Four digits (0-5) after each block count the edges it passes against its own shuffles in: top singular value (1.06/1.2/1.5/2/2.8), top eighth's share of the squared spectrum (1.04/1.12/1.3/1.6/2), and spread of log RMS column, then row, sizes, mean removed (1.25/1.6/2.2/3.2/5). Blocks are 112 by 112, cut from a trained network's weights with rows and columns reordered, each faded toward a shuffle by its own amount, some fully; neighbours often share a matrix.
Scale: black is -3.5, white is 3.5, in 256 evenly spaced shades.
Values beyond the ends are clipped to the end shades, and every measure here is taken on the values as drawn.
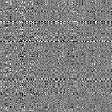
5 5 3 4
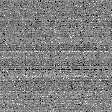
4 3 1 2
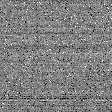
3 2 1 1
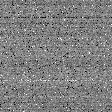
3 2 0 1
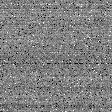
3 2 0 1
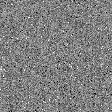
2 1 0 0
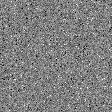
1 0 0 0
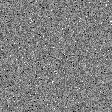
0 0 0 0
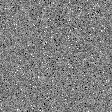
1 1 0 0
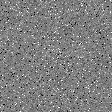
0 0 0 0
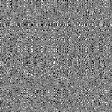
4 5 3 3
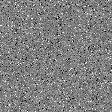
2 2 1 0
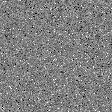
0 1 0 0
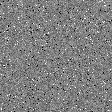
0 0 0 0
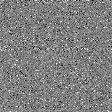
3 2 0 2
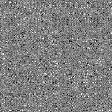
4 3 1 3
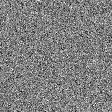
1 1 0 0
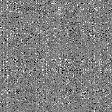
3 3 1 3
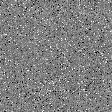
1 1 0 0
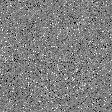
1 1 0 1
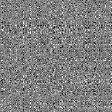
4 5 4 3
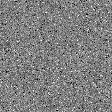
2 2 0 0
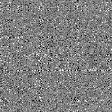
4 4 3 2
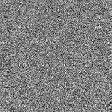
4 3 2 1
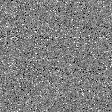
3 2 0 1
